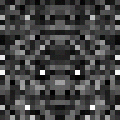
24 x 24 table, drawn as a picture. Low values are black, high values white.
It is mirror symmetric from left to right. No single row or column stands out from its neighbours. There is no seam. Most values sit low, with a long tail of high ones. Fine speckle covers the field.
